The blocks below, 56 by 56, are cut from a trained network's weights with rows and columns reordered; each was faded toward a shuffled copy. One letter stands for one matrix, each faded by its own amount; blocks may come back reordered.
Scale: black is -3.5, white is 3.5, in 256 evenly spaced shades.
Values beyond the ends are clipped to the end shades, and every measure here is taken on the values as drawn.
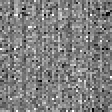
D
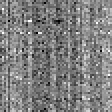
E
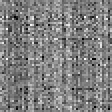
E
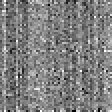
E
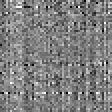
E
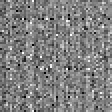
D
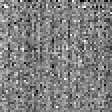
D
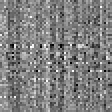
E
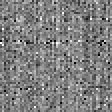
D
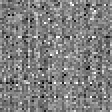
D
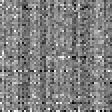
E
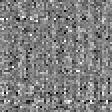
D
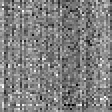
E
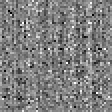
D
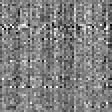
E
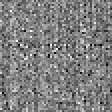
D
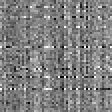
E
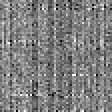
E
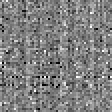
D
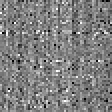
D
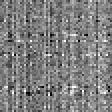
E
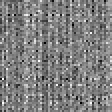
E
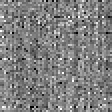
D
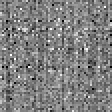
D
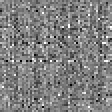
D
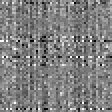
E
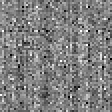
D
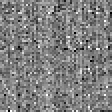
D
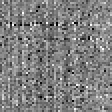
D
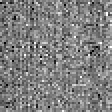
D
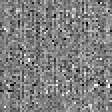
D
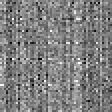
E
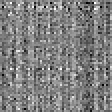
E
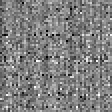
D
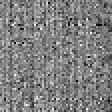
D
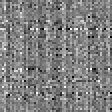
E
